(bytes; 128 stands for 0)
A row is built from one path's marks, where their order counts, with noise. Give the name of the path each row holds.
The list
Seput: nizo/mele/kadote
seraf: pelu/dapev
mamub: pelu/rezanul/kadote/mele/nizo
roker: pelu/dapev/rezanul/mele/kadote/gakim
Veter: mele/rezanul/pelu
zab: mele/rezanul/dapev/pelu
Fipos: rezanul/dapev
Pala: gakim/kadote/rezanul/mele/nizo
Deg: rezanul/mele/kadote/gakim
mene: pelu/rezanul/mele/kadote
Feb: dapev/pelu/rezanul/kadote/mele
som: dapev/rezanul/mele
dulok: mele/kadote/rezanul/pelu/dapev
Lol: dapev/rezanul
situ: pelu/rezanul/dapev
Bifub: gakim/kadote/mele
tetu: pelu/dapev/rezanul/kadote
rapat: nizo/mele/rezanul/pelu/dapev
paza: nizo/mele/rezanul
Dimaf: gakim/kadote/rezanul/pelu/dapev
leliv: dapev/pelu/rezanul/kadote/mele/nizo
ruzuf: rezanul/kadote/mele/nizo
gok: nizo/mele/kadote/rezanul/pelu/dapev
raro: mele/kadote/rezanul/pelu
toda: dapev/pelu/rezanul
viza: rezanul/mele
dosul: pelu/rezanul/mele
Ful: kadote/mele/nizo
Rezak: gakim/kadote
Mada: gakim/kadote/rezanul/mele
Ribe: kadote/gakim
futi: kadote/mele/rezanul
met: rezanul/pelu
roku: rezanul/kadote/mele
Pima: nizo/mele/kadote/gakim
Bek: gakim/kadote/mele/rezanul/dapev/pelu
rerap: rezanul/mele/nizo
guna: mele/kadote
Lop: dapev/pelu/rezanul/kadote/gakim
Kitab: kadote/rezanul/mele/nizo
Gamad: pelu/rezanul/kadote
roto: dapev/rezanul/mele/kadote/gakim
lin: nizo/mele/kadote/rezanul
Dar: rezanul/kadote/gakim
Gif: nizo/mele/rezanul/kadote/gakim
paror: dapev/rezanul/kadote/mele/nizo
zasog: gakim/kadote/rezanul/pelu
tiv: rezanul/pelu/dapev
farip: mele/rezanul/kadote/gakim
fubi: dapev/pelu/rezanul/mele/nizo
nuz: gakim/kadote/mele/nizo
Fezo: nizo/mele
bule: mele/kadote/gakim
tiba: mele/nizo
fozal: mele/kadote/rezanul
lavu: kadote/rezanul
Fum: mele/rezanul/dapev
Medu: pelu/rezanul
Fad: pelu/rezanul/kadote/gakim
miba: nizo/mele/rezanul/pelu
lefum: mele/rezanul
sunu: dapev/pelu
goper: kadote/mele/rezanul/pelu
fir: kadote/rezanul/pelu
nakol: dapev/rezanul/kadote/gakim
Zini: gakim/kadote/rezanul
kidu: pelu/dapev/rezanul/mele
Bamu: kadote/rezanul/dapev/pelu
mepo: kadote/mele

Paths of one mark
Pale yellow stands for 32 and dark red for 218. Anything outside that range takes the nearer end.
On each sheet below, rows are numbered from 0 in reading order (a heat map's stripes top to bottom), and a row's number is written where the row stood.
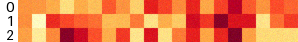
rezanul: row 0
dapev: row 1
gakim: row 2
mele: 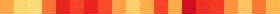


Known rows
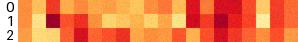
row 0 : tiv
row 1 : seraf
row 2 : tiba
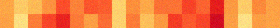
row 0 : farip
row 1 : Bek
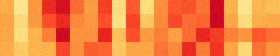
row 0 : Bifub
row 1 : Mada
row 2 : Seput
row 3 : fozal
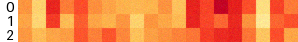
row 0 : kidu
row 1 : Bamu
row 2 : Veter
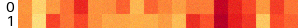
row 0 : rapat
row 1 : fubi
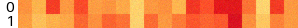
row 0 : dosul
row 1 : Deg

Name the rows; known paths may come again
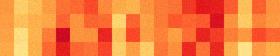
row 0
Fum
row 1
Deg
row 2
Seput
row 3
bule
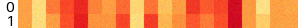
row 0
Bek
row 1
Pala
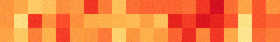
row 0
viza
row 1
Feb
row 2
goper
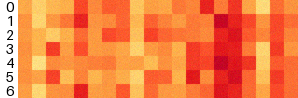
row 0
fozal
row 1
rapat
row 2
rerap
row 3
dosul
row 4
som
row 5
met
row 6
gok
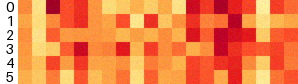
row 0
seraf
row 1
Zini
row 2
Lol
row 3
Fezo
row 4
mamub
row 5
lavu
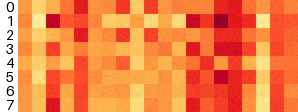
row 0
Gif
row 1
sunu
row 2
lin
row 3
tiv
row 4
futi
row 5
fubi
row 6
mene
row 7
Gamad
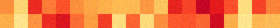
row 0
kidu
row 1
Bifub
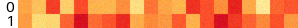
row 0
fir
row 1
tiba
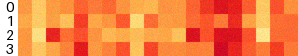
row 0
zab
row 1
Kitab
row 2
Lop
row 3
miba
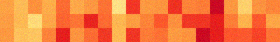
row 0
Dar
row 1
lefum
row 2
paza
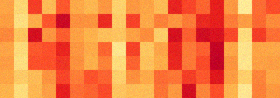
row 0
Bamu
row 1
Pima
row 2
situ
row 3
zasog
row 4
Dimaf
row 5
farip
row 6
guna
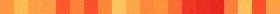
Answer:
Veter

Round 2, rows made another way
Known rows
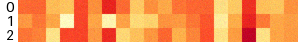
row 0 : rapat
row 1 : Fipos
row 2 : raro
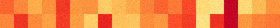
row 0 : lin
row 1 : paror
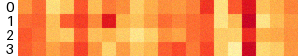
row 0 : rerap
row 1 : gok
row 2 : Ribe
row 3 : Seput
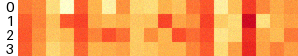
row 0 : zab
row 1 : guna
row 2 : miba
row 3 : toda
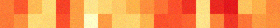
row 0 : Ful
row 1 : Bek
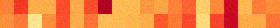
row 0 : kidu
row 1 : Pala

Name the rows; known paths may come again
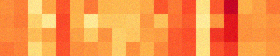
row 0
Pala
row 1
Bamu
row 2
leliv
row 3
goper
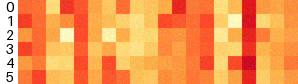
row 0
Rezak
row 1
Pima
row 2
Fipos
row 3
Ribe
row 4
Kitab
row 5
seraf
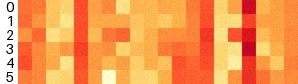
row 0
lavu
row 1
lefum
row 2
rerap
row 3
lin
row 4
paza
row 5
Bek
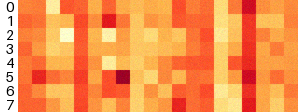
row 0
Mada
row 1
rapat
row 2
zab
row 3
toda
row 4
mepo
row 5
tetu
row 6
miba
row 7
Fezo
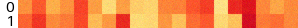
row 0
ruzuf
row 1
nakol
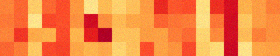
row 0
nuz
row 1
Dimaf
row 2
kidu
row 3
guna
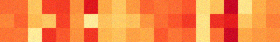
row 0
gok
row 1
Ful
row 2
zasog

